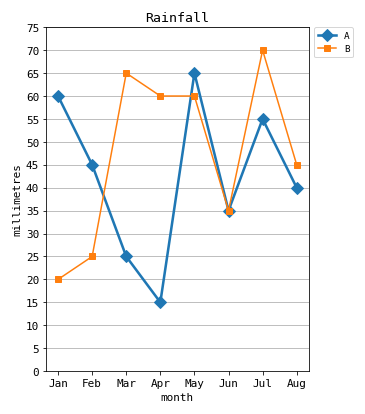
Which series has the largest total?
B
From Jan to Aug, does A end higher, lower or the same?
lower
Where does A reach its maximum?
May
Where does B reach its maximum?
Jul
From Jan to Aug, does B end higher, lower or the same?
higher
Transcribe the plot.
Title: Rainfall
x-axis: month, ticks Jan Feb Mar Apr May Jun Jul Aug
y-axis: millimetres, ticks 0 5 10 15 20 25 30 35 40 45 50 55 60 65 70 75
Legend: A, B
Values:
A: 60 45 25 15 65 35 55 40
B: 20 25 65 60 60 35 70 45
